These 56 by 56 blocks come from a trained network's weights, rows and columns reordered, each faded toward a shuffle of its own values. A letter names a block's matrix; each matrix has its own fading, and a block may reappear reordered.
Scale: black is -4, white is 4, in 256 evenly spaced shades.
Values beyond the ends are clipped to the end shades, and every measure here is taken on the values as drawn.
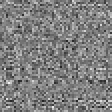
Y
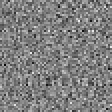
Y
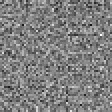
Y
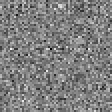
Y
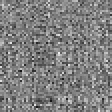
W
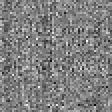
W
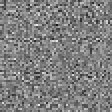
Y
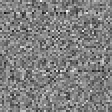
Y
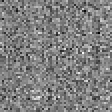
W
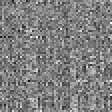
W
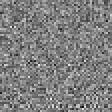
Y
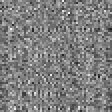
W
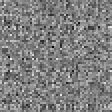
W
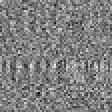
Y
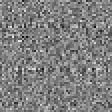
Y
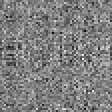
W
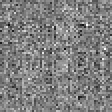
W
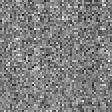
W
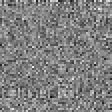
Y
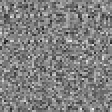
Y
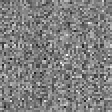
W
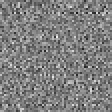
Y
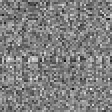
Y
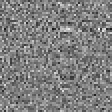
Y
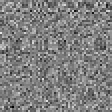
Y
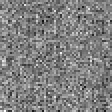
W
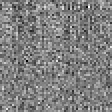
W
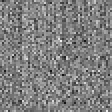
W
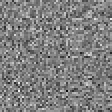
Y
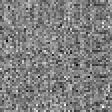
W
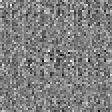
W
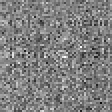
W
